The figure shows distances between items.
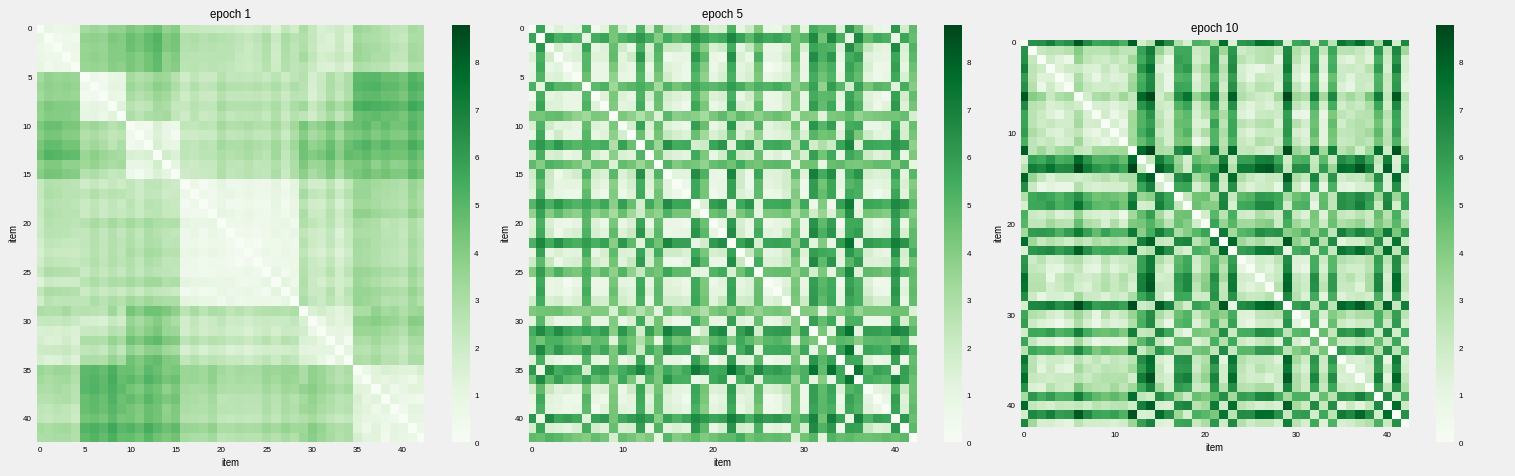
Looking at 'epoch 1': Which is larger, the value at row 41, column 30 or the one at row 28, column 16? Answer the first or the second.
the first
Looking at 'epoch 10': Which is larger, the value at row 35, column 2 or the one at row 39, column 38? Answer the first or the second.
the second
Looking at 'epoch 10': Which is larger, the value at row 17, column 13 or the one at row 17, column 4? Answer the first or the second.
the second
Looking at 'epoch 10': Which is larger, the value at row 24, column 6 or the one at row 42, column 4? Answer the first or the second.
the first
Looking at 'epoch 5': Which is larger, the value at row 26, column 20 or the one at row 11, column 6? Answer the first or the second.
the second
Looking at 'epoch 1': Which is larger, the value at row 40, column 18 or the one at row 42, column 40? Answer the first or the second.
the first
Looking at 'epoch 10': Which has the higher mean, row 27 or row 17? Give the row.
17
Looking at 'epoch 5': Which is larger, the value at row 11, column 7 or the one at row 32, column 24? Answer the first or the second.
the second
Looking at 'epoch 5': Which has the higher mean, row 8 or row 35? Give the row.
35
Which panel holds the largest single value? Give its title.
epoch 10
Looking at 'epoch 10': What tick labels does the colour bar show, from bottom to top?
0, 1, 2, 3, 4, 5, 6, 7, 8
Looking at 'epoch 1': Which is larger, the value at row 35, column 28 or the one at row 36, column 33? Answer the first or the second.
the first
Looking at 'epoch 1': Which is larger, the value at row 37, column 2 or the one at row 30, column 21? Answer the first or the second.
the first
